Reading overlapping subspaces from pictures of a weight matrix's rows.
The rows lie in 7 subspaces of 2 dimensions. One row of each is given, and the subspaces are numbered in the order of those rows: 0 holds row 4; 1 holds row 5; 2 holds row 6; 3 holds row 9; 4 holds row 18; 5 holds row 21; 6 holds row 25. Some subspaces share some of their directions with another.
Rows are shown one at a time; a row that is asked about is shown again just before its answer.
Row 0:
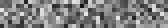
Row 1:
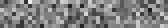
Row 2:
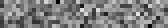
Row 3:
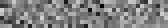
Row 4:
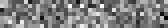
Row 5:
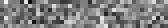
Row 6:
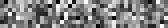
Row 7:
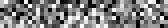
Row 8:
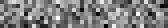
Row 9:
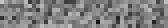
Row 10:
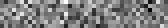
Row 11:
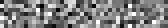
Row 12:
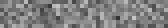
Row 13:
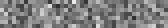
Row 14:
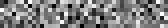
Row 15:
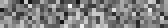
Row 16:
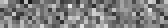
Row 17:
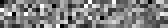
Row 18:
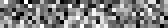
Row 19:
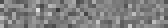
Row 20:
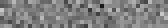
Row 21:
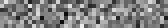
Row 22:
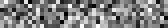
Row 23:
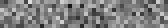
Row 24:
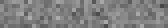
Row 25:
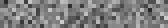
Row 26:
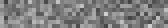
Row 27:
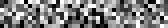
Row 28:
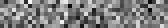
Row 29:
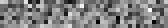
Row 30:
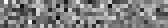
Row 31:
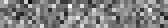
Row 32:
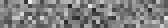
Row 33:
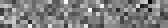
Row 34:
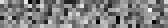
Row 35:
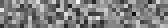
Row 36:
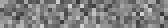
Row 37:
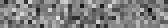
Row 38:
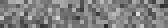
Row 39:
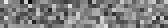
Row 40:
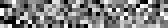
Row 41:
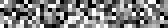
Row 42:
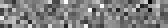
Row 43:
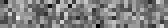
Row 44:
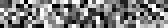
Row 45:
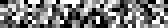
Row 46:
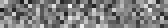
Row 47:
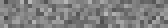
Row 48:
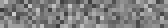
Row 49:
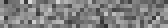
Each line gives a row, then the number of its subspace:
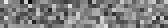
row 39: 1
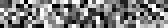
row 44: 2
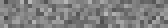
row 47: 1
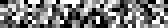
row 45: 3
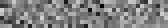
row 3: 0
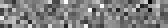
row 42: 0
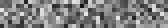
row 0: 2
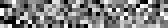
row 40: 0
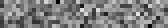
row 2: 1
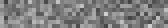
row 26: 1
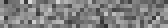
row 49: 1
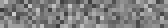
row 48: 4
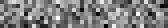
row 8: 5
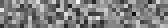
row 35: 6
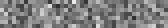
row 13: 2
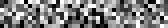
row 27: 6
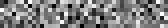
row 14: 4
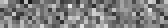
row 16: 5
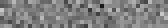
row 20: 0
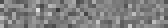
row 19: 3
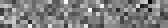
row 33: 0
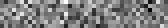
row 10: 0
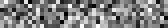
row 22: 5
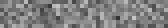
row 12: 2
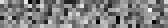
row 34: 3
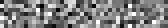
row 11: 3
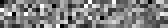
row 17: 4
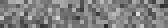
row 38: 5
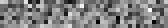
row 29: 3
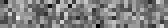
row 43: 2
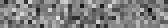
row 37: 6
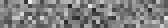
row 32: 4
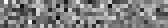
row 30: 6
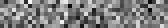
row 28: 0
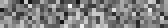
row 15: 6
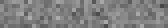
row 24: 5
